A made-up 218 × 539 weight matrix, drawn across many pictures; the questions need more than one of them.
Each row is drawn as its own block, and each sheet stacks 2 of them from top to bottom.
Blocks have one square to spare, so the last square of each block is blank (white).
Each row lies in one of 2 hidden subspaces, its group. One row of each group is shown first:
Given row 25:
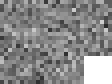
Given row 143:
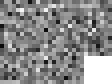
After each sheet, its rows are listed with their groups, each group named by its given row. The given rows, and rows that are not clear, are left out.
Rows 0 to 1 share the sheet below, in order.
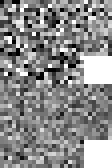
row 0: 143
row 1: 143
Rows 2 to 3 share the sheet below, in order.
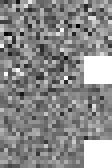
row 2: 143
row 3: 143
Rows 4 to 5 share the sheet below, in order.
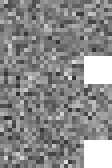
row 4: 25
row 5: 143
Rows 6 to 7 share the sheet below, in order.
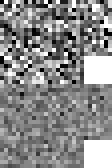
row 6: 25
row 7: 143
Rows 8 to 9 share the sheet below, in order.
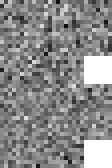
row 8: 25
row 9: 25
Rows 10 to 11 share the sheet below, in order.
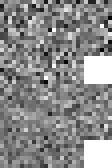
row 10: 25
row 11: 25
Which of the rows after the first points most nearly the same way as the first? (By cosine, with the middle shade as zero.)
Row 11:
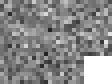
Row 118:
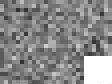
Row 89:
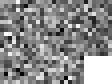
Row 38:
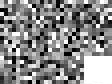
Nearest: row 38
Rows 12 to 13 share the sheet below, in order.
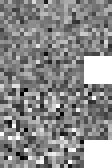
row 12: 25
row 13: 143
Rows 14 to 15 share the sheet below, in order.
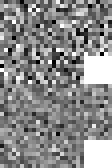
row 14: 25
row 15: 25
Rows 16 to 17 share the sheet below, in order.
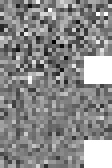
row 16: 25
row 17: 25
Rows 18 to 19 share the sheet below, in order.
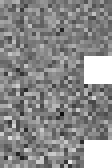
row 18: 143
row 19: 143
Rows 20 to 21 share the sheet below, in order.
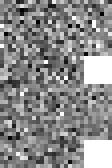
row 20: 143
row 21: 143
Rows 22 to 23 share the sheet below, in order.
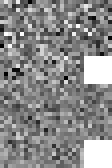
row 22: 143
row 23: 25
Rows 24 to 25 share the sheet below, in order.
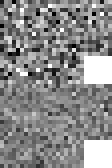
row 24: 143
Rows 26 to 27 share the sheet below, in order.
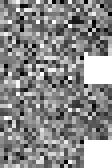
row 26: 143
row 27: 143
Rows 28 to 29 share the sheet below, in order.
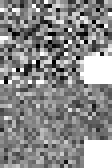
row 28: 25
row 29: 143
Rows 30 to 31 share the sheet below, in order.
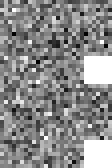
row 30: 25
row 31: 25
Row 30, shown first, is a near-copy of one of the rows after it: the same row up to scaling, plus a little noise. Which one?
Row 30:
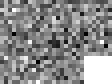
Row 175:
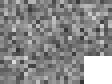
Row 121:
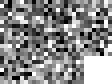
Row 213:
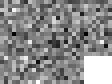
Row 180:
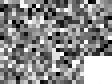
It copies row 213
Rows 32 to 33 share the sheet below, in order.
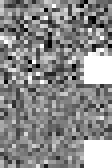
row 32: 25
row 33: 25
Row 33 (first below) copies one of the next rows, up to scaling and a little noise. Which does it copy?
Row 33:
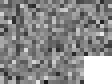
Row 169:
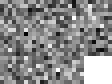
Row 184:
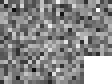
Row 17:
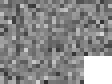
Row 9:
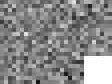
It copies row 17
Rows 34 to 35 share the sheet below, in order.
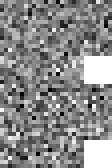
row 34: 25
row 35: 143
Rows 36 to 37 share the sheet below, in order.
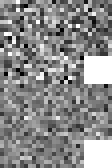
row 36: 143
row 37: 25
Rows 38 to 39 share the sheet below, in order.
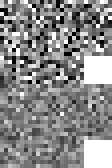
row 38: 25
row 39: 143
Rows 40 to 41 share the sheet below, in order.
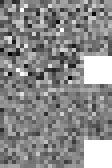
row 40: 143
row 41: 143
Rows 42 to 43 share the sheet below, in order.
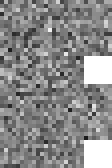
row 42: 25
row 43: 143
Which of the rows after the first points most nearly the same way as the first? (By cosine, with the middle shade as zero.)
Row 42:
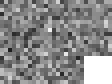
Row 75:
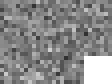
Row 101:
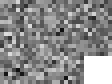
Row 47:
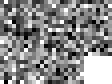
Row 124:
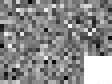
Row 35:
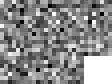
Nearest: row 47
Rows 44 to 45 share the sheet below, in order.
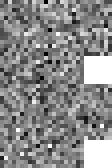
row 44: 25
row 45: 25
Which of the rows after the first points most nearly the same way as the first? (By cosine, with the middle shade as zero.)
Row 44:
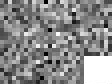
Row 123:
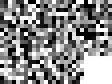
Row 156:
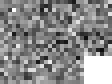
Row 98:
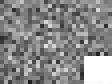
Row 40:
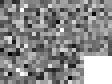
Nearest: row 98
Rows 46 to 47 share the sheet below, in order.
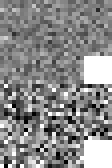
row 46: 25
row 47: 25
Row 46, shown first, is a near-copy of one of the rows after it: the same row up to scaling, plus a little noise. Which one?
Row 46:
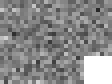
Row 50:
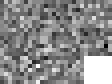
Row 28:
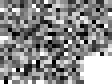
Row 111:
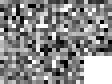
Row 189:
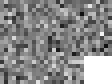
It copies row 28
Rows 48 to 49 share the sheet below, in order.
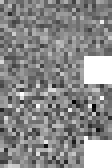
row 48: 25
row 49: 143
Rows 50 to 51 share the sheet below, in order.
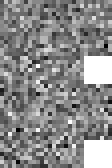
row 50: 25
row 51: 25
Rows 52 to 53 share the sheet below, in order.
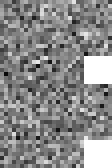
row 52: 25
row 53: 25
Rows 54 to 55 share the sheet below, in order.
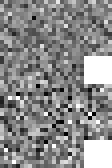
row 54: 25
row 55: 143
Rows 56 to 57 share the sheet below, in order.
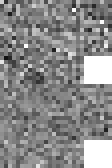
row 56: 25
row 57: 25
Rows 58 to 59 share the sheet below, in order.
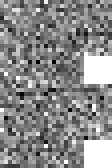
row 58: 25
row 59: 143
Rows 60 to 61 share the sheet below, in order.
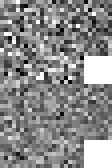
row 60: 143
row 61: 143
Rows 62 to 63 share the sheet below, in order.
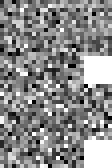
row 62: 143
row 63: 25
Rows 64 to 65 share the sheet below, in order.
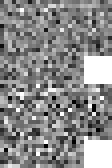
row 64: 143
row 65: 143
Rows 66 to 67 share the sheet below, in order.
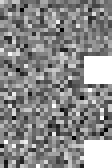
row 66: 143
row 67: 25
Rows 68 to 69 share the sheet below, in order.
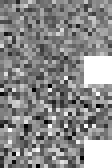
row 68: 143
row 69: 25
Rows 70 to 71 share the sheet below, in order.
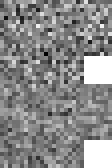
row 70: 25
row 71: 25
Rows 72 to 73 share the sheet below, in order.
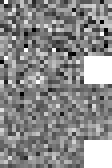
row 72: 25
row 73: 143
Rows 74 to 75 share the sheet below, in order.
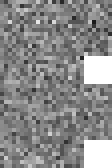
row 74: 143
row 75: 25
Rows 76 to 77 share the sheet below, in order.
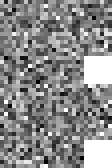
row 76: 25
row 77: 25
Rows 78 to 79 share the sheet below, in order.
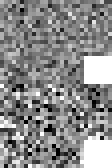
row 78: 143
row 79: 25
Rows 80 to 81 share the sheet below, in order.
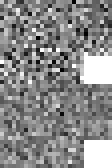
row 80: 25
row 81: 143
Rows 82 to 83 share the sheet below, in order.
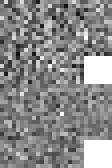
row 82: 25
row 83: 143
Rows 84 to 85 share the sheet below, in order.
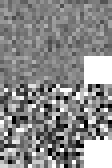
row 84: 25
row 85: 25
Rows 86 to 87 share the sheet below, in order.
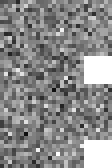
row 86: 143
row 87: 25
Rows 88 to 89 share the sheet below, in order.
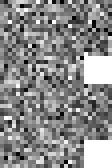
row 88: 143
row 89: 143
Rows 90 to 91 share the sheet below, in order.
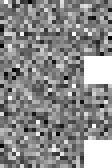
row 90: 143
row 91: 25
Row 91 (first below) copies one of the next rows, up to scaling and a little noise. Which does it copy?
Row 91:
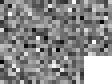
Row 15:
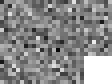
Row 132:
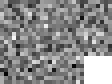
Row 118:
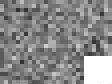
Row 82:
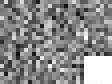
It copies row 15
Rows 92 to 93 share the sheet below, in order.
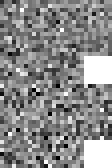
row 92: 143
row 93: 25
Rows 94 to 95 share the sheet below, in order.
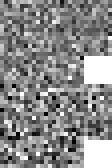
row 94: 143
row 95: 143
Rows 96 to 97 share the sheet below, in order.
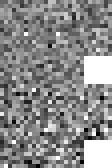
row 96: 25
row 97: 25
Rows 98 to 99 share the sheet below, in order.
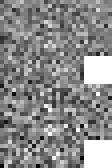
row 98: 25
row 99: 25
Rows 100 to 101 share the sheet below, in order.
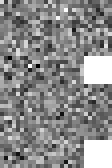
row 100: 25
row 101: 143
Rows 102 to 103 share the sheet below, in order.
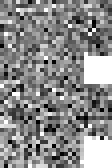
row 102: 143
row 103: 25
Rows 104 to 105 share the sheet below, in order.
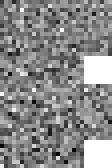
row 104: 143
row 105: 25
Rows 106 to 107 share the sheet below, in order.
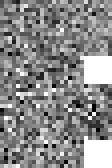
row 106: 143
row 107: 143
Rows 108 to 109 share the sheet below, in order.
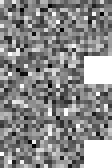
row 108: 143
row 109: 25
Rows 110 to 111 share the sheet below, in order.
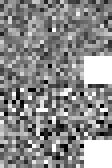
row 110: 25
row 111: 25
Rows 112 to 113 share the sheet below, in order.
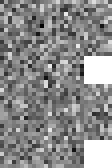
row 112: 25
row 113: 25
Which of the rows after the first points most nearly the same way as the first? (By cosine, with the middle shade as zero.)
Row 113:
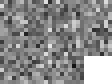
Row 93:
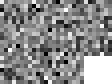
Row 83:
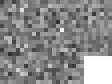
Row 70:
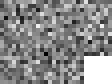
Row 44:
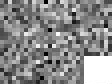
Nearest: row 83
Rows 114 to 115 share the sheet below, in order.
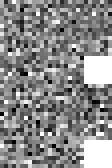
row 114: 143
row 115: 25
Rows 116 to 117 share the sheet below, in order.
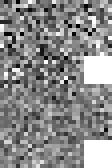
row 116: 143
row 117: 25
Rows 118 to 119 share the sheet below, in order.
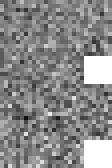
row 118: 25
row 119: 25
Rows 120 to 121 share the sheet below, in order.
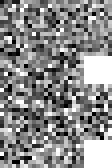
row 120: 143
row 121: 25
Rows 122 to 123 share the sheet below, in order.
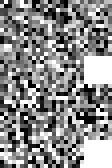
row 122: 25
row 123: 25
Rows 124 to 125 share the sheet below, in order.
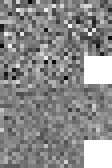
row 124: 143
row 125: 143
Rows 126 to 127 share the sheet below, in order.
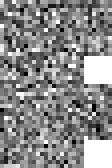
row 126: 143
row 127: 143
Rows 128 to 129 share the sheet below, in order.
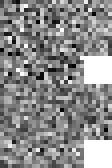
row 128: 143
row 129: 25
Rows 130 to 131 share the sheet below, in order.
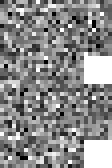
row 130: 143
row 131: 143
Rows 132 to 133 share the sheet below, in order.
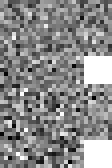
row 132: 25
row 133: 143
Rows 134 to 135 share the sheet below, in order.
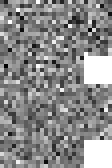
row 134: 143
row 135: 25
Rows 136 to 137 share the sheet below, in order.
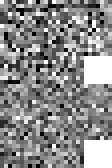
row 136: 143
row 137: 25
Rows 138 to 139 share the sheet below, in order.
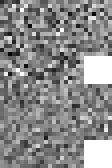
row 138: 143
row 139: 25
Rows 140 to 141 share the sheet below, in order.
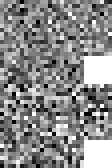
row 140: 143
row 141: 25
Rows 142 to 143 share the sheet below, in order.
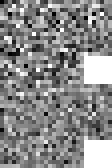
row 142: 143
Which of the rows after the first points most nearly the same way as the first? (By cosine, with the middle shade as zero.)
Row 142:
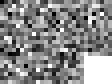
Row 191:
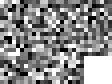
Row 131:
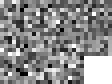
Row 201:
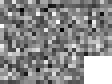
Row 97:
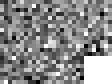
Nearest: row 97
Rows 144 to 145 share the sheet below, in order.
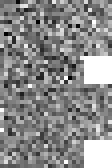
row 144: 143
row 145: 143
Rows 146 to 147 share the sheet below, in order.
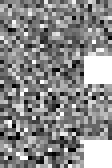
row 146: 25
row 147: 143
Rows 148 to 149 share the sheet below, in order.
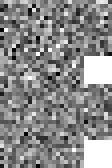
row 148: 25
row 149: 25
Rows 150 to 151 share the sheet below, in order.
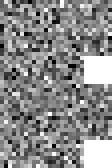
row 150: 143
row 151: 25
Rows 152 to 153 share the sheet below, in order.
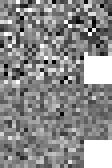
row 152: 143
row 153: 143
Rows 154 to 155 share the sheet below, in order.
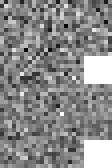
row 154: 25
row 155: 143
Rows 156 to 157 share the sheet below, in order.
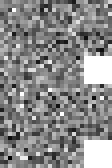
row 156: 25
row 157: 143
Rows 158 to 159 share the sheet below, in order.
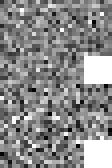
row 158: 143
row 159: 25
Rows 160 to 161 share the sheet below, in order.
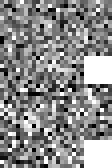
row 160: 25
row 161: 25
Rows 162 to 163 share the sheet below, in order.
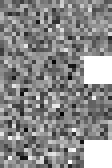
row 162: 143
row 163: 143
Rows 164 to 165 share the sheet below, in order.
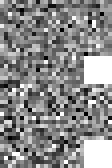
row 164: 143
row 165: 143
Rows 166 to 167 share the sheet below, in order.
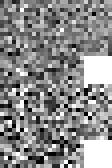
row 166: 143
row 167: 143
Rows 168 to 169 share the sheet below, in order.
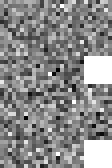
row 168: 25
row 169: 25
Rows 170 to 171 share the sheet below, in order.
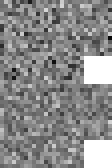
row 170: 143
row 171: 143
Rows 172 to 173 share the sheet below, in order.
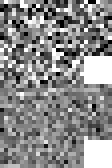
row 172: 25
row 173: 143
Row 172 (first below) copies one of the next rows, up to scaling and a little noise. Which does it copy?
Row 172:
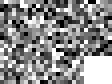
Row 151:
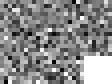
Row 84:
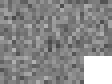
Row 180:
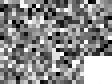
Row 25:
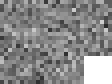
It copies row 180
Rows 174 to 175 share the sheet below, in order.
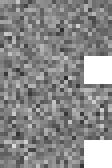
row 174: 143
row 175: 25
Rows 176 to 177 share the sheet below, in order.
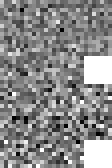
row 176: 143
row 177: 25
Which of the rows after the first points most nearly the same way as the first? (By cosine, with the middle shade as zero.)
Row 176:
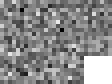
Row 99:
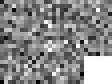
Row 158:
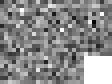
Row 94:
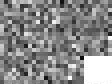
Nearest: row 94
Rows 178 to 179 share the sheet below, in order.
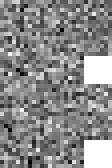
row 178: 143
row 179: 25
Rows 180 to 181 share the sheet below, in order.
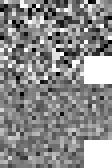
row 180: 25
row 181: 143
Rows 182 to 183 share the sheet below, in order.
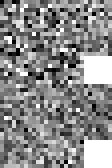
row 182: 143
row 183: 143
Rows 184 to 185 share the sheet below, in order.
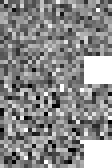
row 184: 25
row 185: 143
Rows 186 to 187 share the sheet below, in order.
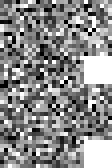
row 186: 143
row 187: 143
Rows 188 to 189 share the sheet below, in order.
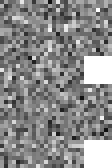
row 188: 25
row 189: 25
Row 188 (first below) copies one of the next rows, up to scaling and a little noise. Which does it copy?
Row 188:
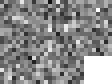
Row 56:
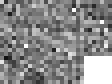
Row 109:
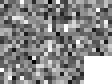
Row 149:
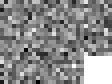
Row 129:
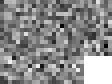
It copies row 109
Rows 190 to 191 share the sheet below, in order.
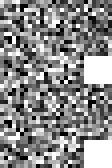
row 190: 143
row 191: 143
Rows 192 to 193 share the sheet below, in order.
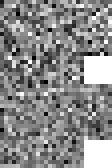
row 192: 25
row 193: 143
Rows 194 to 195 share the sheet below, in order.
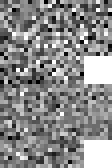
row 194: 25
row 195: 143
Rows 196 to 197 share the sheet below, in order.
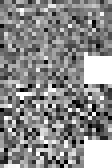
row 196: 143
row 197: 143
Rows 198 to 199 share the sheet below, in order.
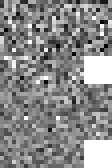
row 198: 25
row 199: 25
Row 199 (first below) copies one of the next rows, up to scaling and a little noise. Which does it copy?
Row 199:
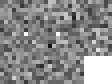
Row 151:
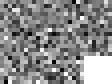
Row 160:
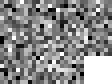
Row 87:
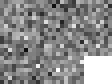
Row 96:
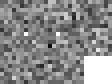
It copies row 96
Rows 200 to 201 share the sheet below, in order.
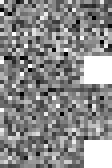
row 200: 25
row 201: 143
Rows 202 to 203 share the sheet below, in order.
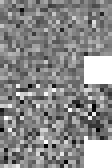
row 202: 143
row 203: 143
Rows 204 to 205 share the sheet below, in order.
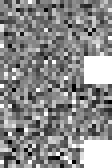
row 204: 143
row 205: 25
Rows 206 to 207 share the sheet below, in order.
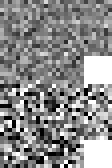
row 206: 25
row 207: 143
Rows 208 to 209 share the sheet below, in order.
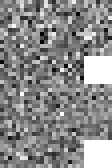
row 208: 25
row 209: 143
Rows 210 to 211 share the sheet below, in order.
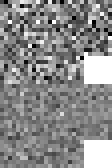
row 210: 143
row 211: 143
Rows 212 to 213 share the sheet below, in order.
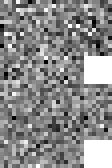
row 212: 143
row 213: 25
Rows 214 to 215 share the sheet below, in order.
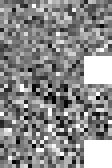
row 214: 25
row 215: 25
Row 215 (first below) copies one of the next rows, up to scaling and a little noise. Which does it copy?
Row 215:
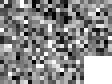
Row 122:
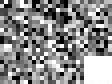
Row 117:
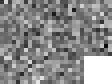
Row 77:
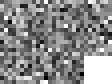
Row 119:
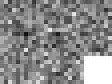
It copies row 122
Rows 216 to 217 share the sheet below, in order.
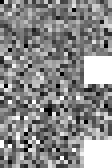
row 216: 25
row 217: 25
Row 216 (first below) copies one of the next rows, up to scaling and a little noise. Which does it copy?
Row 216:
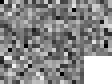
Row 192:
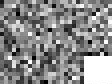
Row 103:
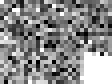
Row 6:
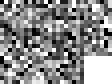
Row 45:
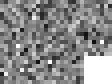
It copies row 6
